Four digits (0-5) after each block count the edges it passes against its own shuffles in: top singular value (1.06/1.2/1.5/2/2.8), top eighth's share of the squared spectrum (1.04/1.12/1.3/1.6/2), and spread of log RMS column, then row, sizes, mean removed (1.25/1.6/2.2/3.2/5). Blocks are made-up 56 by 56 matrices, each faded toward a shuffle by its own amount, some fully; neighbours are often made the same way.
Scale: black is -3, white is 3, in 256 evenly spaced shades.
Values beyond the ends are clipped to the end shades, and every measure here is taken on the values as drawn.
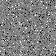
1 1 0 0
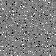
3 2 1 1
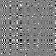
5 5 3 3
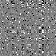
4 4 2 2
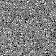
2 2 0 0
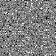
3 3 1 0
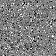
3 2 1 0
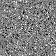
1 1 0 0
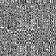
4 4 3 2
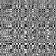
5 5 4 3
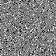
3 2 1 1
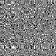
4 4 2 2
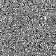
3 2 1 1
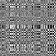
5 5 4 4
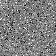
0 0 0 0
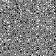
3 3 2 1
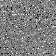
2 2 0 2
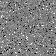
0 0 0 0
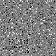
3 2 1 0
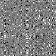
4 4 2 2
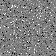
0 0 0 0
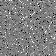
1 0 0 0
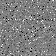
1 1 0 1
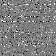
2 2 0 2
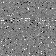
2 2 0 2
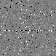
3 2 0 0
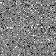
3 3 1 1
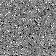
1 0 0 0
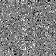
3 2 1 1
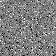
0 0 0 0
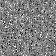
2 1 0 0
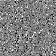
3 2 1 0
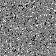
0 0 0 0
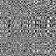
4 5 3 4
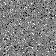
0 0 0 0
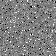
2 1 0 0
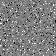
2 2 0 0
